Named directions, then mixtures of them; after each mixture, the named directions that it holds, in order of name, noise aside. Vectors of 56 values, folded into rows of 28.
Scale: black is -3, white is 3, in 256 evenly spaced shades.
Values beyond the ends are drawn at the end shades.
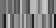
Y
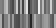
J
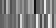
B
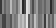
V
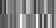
B, V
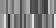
Y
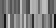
Y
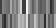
V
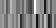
B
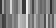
V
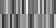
J, V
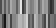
V, Y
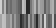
B, V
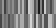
B, J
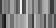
V, Y
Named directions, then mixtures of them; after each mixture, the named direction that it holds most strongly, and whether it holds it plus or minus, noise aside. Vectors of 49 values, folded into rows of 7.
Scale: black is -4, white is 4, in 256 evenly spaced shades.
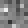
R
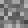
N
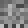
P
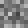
N, plus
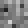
R, minus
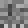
P, minus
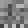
P, minus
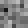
R, minus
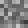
N, plus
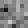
R, minus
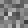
N, plus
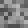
N, minus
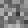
N, plus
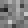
R, minus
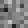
R, minus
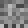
P, plus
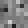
R, minus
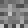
P, plus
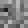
R, minus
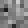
R, minus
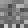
P, minus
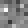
R, plus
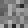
P, plus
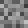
N, minus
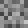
N, minus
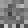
P, minus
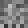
P, plus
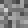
N, minus
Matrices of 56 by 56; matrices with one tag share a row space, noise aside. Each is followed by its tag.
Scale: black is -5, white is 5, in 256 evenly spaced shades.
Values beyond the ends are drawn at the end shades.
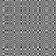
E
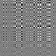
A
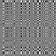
E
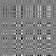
A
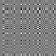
E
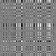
A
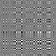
A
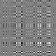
A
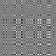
A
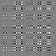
A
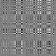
A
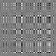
A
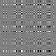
A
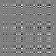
A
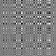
A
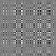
A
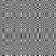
E
